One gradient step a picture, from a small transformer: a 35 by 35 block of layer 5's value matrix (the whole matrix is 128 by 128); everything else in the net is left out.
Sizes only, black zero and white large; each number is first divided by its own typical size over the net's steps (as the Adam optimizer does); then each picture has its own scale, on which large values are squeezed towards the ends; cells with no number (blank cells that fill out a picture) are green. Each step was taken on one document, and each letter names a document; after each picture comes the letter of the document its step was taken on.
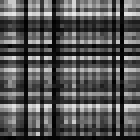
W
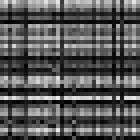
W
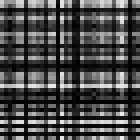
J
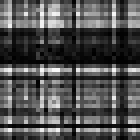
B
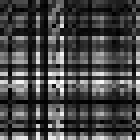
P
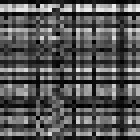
B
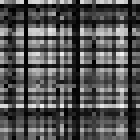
J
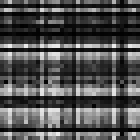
B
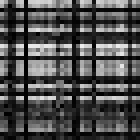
J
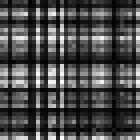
P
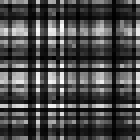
P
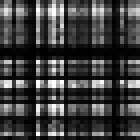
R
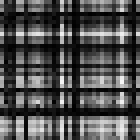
J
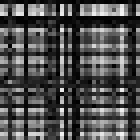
J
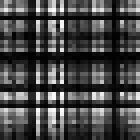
R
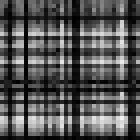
J
